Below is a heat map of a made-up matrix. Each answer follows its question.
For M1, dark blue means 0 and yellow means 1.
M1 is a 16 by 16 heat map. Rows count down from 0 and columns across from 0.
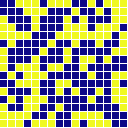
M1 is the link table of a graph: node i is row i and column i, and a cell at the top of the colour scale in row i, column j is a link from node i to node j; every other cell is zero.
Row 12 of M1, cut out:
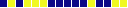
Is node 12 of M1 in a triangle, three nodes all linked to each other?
yes
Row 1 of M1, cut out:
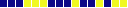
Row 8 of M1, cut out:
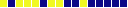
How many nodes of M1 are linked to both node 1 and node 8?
2
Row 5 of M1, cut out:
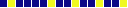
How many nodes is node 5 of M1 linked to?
5
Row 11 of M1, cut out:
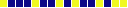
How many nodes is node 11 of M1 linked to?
7
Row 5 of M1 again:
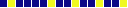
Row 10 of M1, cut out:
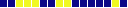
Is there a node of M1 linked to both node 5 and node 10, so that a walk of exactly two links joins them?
no
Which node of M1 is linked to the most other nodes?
node 4
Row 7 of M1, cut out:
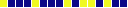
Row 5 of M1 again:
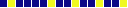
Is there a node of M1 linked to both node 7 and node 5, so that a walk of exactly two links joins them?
no
